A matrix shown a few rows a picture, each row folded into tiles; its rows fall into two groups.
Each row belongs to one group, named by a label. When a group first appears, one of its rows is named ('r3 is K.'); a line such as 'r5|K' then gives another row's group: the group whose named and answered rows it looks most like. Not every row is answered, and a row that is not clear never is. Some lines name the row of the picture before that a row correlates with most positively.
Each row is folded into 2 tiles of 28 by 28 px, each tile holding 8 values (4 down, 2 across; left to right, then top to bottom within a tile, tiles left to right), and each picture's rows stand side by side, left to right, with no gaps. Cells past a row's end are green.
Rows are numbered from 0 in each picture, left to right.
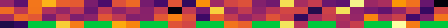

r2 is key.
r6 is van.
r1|key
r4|key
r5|key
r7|key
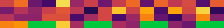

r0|key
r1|key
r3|van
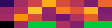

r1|van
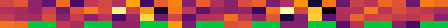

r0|key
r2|van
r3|key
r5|van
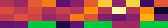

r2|van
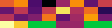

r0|key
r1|van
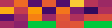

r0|van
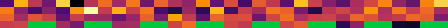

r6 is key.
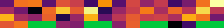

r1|van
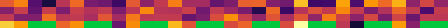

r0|key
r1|key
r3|key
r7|key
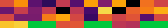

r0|key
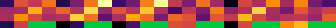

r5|key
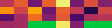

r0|van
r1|key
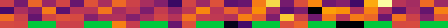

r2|key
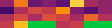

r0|key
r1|van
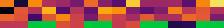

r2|van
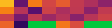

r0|key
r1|key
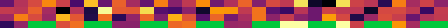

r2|van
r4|van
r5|key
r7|key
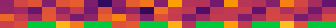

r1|key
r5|key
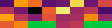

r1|van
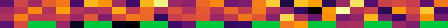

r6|van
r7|van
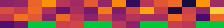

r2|van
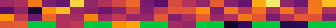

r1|van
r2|key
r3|van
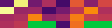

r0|van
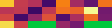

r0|key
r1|van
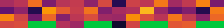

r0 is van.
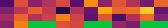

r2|van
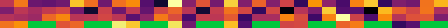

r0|key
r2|key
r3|key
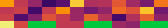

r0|key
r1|van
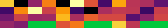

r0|van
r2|key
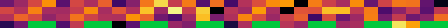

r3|van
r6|van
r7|key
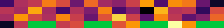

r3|key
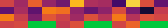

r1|van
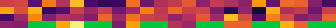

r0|van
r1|key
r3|van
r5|key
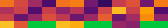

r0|key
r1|key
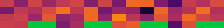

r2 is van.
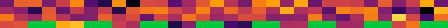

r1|key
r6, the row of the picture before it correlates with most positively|1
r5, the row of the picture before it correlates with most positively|1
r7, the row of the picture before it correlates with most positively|2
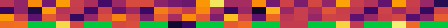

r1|key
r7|key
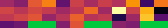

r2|van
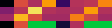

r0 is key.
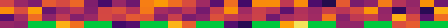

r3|key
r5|key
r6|van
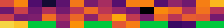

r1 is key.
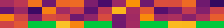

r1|key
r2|van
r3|key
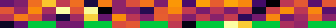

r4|key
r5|van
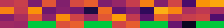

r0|van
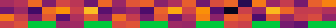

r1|van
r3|van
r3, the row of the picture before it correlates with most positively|0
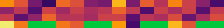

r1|key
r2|key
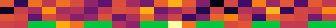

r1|key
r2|van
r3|key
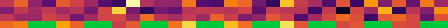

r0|key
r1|key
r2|van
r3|key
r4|key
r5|key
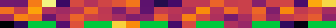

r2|key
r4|van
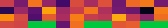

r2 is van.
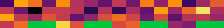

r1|key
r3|van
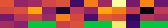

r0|van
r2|key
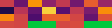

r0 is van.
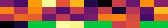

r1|key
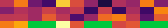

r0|key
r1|key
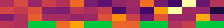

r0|van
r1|key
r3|van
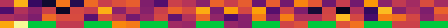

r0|key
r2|key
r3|van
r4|van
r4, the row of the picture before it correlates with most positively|0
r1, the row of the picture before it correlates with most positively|2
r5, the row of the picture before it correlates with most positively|2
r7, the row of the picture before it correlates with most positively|2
